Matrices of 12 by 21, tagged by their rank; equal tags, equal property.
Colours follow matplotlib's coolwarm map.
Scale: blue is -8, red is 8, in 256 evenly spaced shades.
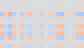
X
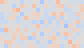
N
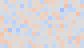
N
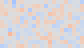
N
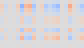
X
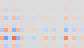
X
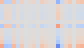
X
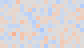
N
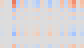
X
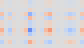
X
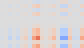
X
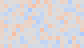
N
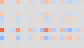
X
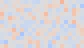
N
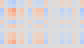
X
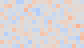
N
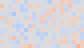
N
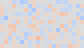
N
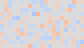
N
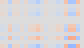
X
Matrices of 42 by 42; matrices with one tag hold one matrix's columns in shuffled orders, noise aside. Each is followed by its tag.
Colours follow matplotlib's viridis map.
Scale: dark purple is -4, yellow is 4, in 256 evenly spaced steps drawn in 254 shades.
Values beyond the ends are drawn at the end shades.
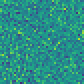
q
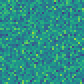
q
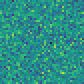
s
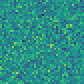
s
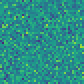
s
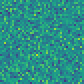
q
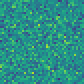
s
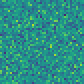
s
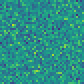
s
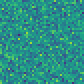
q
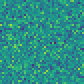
s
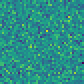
s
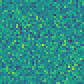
s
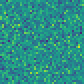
s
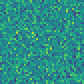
q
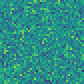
q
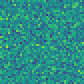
s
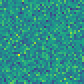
q
